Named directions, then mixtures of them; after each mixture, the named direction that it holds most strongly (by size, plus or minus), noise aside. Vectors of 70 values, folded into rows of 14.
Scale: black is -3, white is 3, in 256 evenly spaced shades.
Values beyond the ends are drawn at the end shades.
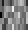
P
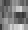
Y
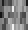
P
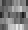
Y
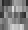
Y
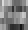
Y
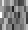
P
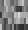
Y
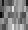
P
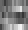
Y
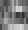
Y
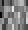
P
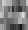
Y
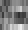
Y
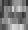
Y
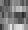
Y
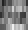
Y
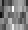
P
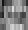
Y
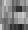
Y
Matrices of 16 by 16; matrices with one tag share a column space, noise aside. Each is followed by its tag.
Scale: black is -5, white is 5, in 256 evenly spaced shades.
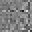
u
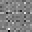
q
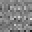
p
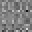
u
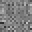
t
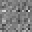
u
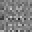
p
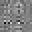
t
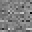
q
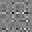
q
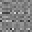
q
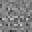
p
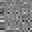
q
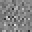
p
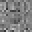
u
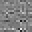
q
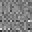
q
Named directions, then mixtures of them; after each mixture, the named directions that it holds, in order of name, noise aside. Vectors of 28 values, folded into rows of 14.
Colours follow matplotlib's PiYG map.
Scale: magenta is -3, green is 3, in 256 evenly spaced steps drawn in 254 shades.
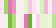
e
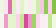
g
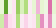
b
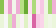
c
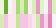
b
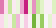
b, c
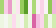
c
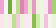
c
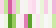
e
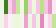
b, e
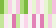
b, c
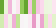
b, c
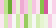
c, g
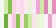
g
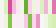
c, e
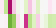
e, g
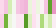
b, g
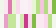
g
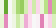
b, g
